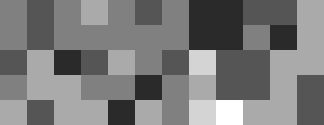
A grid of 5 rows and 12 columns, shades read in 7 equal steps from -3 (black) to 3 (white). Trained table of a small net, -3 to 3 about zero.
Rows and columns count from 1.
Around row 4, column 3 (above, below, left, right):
-2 1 1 0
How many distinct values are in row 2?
4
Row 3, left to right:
-1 1 -2 -1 1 0 -1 2 -1 -1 1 1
